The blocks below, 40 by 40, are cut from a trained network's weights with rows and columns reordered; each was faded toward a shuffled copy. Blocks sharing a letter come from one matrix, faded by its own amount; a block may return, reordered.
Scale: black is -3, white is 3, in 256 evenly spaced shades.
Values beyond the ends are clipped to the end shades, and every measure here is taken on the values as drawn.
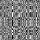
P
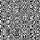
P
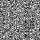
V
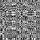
P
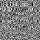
P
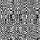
P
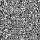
V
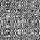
P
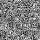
V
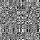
P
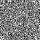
V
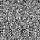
V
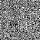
V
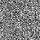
V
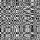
P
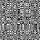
P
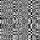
P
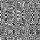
P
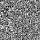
V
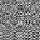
P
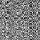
P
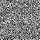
V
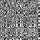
P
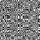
P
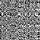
P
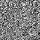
V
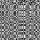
P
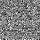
V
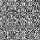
P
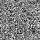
V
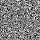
V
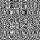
P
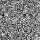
V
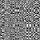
P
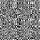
P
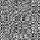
P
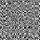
P
